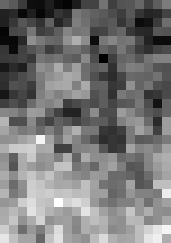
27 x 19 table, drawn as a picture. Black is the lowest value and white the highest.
Stripes: none. Slope: up to the bottom. Odd rows or columns: none. Ninth with the lowest average: top left. Grain: blotchy.
